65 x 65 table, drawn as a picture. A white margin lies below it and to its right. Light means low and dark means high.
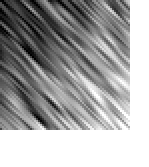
There is an overall slope up to the top left. The halves do not mirror each other. The bottom right is the ninth with the lowest average. Streaks slant down to the right. The top left is the ninth with the highest average.
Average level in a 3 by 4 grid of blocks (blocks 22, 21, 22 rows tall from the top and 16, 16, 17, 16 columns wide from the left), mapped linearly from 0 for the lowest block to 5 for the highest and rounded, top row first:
5432 | 4321 | 3210
